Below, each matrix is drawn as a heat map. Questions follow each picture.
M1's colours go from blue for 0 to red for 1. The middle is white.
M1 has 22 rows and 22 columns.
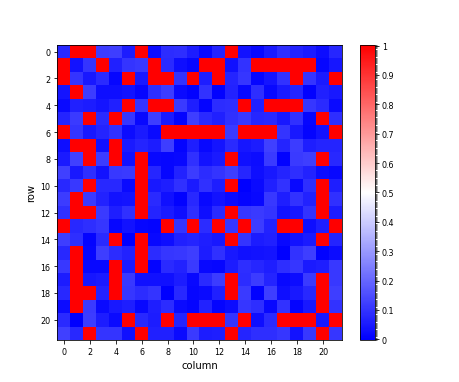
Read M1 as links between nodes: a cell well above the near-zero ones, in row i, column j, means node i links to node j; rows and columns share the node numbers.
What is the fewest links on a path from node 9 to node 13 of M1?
3
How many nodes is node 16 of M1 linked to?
3
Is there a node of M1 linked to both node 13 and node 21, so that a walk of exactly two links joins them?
no
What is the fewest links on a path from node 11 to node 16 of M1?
2
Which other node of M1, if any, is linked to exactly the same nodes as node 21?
node 10
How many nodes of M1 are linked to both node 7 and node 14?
1
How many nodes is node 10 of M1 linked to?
4
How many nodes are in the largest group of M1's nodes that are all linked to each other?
2
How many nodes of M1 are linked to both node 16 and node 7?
2
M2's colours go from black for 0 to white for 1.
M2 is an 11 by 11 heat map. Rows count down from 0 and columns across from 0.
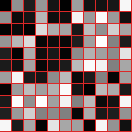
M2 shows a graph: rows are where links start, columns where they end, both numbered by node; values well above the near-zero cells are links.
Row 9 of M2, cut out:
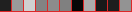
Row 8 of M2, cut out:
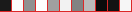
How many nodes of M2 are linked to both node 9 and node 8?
7
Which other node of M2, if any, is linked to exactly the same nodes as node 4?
node 5
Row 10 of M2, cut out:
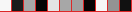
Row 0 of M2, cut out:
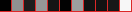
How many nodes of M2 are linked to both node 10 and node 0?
1
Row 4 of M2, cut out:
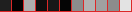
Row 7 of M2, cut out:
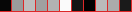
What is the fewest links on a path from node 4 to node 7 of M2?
1
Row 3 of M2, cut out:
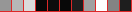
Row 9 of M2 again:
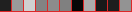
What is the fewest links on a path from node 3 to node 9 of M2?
1
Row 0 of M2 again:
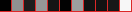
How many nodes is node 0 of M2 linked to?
4
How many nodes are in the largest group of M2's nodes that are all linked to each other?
4
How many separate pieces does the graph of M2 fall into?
1
